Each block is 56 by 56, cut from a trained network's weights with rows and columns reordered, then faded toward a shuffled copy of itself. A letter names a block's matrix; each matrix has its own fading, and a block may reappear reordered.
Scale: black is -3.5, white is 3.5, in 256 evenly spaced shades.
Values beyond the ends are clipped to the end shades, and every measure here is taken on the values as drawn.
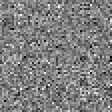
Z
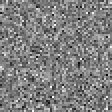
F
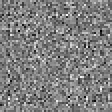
Z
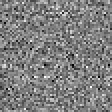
F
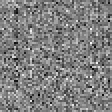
Z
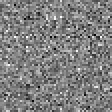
F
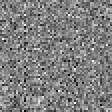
Z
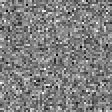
F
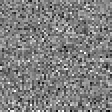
F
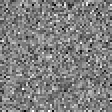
F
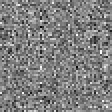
Z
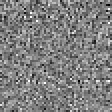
F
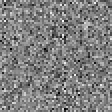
Z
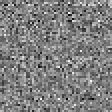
F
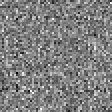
Z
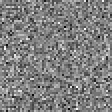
F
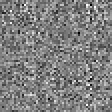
Z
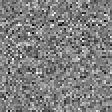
F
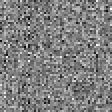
Z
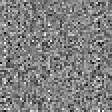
Z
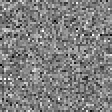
F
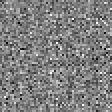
Z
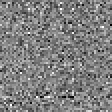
F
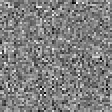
Z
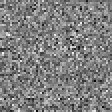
F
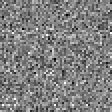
F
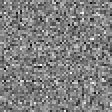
F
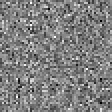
Z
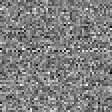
F
